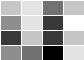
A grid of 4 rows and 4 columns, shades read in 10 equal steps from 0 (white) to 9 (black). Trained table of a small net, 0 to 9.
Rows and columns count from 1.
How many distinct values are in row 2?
4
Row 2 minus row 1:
2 0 2 -2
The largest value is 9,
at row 4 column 3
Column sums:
17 9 28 5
